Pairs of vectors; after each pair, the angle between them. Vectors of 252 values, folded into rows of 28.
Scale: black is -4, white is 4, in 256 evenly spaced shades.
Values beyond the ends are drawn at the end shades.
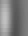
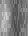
nearly parallel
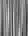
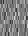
orthogonal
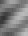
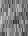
partly opposed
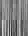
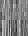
nearly parallel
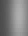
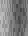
nearly opposite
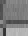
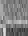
nearly opposite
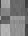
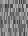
orthogonal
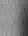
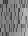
partly opposed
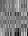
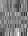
nearly opposite
